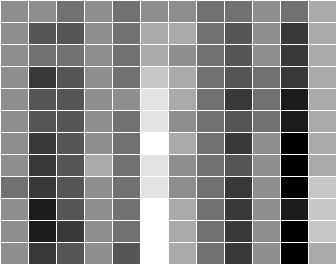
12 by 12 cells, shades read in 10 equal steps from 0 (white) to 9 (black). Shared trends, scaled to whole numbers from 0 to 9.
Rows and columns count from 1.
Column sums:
49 78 71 47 60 16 41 60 77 51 95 33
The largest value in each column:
5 8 7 4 6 4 4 5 7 5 9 3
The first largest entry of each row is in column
3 11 11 2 11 11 11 11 11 2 11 11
